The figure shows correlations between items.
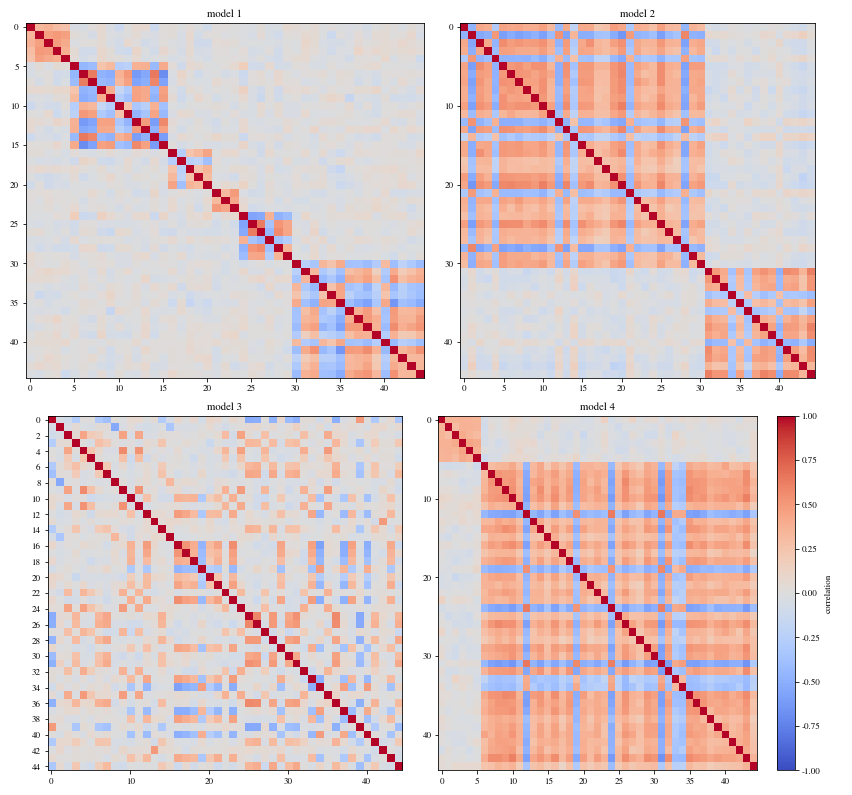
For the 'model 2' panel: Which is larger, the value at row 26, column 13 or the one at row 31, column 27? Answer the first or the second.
the first
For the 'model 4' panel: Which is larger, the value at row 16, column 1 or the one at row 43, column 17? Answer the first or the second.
the second
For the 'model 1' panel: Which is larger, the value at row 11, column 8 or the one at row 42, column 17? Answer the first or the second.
the second
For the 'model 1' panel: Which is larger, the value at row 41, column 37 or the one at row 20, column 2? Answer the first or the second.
the first
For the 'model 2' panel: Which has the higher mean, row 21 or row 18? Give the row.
18
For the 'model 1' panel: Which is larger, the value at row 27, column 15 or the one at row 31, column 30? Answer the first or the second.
the first
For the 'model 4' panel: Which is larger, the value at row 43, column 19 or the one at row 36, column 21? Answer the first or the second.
the second
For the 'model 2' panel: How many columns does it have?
45
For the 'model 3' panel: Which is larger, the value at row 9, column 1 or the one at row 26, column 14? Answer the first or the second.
the second
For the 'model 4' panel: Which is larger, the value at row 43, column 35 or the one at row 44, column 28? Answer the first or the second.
the first
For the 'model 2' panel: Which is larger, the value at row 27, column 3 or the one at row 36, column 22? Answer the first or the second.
the first
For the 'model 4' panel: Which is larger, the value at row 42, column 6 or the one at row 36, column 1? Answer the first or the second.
the first
